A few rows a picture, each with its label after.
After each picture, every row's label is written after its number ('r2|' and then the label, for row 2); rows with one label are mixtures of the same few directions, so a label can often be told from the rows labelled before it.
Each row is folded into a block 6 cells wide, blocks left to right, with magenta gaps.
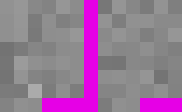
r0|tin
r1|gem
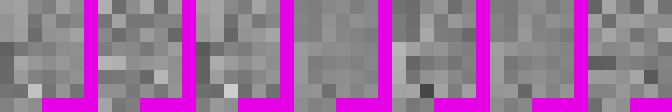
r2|tin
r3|gem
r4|tin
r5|tin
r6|tin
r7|tin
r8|gem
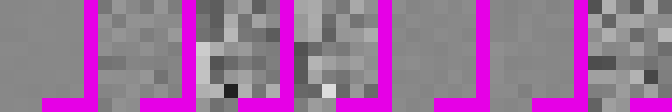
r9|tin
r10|gem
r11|tin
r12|tin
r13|gem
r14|tin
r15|gem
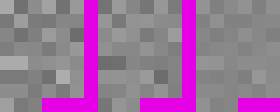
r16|gem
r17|gem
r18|gem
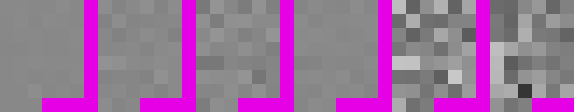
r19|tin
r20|gem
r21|gem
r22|gem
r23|gem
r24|tin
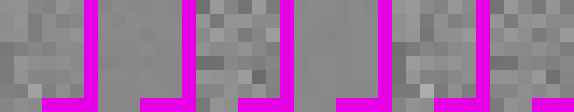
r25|tin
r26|gem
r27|gem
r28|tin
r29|tin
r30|gem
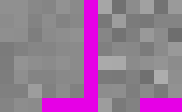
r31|tin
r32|gem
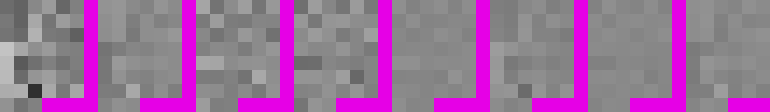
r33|tin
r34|tin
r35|gem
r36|gem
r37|gem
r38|tin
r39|gem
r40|tin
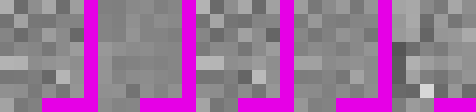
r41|gem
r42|tin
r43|gem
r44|gem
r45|tin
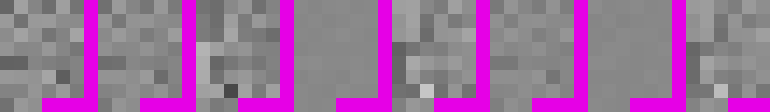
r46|gem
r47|gem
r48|tin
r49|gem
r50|tin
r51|gem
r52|gem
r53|tin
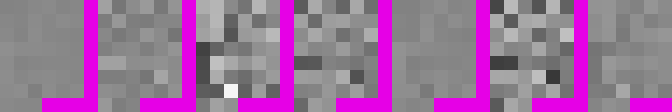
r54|tin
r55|gem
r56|tin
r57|gem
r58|tin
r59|gem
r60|tin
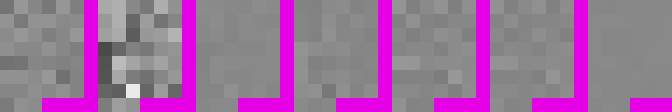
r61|gem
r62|tin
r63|tin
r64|tin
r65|gem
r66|gem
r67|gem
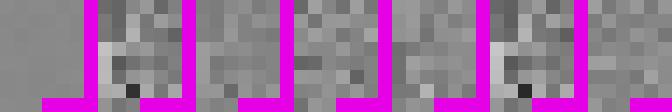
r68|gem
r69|tin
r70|tin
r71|gem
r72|tin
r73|tin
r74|gem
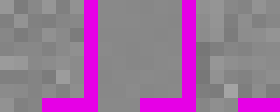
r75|gem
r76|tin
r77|tin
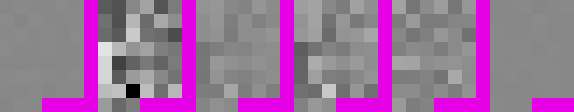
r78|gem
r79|tin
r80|tin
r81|tin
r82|gem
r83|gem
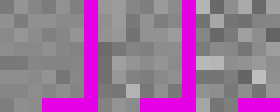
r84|gem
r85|tin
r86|gem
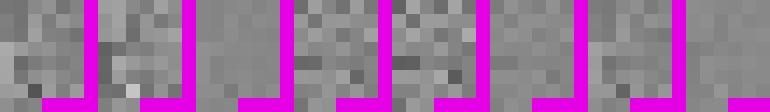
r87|tin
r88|tin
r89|tin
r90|gem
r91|gem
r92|gem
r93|tin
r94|tin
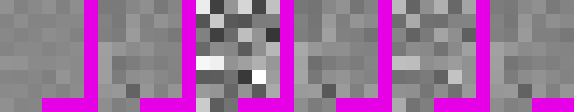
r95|gem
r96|tin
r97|gem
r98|tin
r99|gem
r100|tin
